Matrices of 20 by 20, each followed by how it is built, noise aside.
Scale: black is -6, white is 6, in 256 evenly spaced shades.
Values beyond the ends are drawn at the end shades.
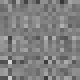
low rank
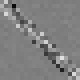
banded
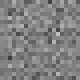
low rank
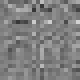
low rank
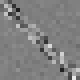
banded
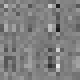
low rank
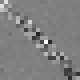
banded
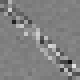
banded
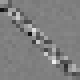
banded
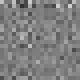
low rank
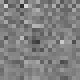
low rank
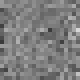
low rank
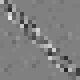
banded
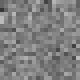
low rank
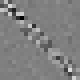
banded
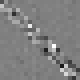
banded
